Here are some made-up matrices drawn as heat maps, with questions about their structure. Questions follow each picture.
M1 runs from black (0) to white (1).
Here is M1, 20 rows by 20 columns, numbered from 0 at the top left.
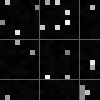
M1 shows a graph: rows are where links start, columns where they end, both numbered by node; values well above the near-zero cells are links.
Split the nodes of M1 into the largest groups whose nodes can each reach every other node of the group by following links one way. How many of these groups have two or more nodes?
0
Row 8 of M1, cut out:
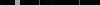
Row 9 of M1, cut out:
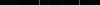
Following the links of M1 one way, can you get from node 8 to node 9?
no
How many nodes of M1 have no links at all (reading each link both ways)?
1
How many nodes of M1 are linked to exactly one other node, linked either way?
3
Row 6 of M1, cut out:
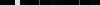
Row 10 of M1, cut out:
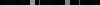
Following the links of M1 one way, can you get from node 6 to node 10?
no
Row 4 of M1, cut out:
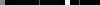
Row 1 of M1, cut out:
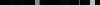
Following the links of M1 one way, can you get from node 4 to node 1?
yes
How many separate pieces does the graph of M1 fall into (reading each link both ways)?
2
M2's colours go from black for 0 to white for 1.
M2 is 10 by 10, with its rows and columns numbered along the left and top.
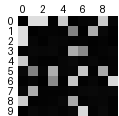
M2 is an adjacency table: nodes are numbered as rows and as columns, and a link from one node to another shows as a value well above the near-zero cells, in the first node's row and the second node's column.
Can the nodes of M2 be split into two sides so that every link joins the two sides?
no
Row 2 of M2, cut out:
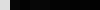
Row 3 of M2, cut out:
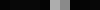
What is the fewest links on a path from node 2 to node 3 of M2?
4
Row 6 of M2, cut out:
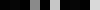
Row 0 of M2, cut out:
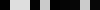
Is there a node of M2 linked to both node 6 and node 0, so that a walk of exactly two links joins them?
no
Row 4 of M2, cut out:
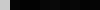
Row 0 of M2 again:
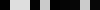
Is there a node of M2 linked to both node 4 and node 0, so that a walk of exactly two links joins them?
no
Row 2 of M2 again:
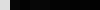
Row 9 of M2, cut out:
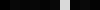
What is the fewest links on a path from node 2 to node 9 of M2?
5
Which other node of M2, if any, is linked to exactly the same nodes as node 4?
node 2
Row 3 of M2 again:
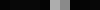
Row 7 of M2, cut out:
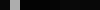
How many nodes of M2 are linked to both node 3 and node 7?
0
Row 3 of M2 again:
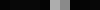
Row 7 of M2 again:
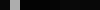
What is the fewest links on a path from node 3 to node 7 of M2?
3
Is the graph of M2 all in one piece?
yes
